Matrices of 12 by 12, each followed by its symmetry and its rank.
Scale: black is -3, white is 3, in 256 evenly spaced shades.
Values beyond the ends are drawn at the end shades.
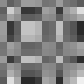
symmetric, rank one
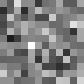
neither, full rank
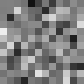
antisymmetric, full rank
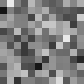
antisymmetric, full rank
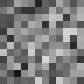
neither, full rank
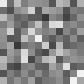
symmetric, full rank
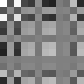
symmetric, rank one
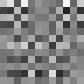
neither, rank two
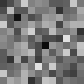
symmetric, full rank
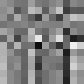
neither, rank two
